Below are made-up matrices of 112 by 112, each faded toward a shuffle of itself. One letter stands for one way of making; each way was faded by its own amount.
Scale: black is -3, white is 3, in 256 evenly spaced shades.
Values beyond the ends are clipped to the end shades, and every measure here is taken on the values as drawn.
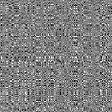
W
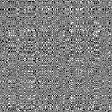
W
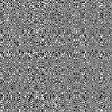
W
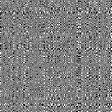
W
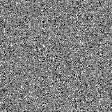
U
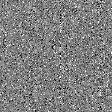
U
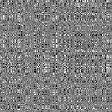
W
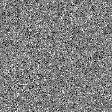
U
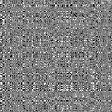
W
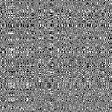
W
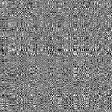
W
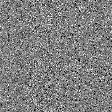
U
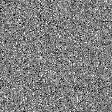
U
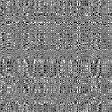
W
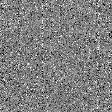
U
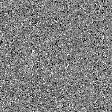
U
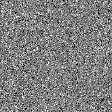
U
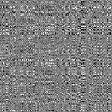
W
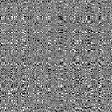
W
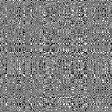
W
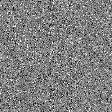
U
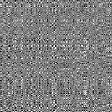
W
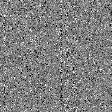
U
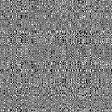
W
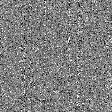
U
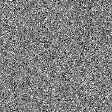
U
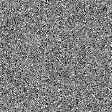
U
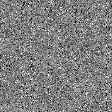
U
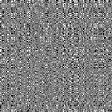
W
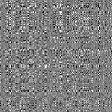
W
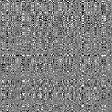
W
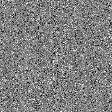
U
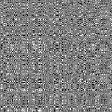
W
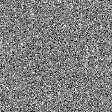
U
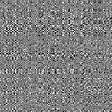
W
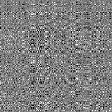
W
